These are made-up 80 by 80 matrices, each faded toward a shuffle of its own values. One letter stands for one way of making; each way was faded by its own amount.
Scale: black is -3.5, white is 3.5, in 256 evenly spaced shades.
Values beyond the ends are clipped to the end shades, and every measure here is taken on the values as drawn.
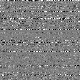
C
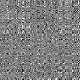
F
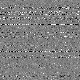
C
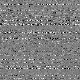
C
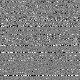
C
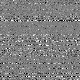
C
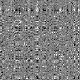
F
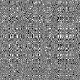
F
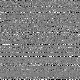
C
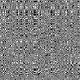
F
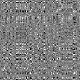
F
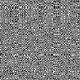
F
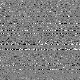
C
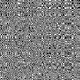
F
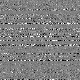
C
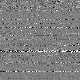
C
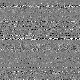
C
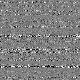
C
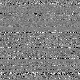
C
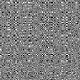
F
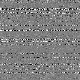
C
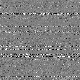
C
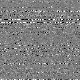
C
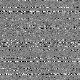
C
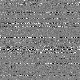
C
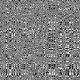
F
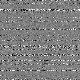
C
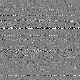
C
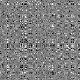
F
